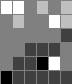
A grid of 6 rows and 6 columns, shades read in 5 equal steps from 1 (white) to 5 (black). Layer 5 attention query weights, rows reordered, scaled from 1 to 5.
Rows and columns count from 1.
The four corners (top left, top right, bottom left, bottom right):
1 2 5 4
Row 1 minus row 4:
-2 -2 -1 -2 -1 -1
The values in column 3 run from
3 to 4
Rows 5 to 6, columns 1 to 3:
3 4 4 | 5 4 4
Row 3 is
3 3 3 3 3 4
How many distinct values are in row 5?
4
